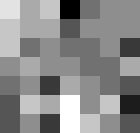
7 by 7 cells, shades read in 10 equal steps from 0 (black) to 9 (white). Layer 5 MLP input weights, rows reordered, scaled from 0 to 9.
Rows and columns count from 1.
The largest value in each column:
8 7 7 9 7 7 6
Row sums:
35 37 31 35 29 38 34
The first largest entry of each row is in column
1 1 1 2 4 4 4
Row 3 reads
7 4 5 4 4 5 2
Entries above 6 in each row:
2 1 1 0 0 3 2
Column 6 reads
5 5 5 4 4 7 5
